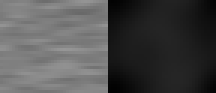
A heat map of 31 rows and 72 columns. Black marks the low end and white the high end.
It is made of 1 by 2 panels. Panel 1,1: middling, streaked across, faint in contrast. Panel 1,2: very low, smooth, faint in contrast.
